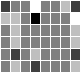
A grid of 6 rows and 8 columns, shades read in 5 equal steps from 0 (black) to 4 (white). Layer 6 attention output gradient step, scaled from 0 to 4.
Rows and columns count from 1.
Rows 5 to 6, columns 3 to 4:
2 3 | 2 1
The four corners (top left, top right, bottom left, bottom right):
1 1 2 3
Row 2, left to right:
3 3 2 0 2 2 2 4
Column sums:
12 15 12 12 12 12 13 15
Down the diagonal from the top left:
1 3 2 2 2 2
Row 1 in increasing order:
1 1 2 2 2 2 3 4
